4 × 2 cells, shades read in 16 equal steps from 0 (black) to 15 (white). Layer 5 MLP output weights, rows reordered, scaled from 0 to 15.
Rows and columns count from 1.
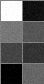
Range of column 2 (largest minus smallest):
5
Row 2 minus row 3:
3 2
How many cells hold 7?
1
